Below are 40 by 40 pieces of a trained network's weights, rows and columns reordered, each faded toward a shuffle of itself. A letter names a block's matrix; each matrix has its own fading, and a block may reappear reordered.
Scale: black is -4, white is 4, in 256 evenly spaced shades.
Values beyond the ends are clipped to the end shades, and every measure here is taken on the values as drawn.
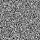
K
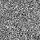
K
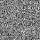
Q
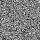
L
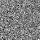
L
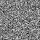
L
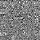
Q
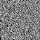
Q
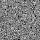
Q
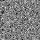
Q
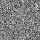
L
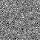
Q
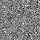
Q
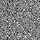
Q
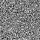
K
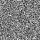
L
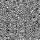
Q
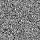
K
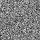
L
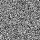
L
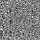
Q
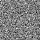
L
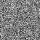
L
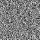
K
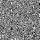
Q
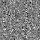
Q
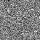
K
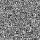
K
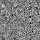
Q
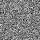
K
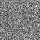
K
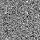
Q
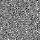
Q
